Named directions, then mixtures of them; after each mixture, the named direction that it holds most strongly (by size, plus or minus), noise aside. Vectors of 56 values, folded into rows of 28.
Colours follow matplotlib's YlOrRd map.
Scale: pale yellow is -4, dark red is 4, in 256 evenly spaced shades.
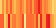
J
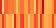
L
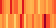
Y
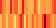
Y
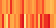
J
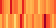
Y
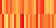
L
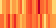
Y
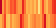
Y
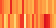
Y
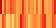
L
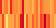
Y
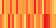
L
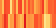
Y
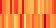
Y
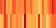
J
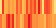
L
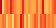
L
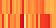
J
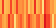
L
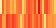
Y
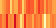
Y
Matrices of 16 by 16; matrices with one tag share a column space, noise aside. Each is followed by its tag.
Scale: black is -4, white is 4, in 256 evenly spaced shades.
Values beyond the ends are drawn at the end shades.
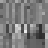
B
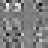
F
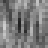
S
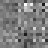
F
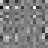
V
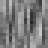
S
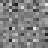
F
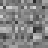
V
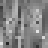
S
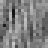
S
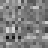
V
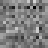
V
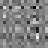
V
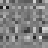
V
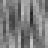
S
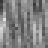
S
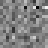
V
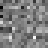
V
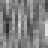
S
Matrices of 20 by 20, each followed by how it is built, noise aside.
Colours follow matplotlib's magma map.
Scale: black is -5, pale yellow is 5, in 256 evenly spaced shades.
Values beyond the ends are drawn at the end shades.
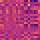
low rank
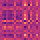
low rank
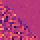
lower triangular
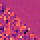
lower triangular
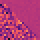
lower triangular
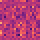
low rank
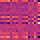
low rank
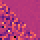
lower triangular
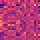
low rank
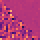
lower triangular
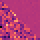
lower triangular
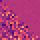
lower triangular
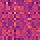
low rank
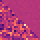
lower triangular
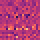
low rank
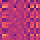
low rank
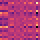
low rank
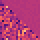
lower triangular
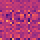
low rank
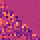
lower triangular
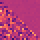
lower triangular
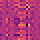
low rank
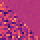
lower triangular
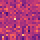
low rank
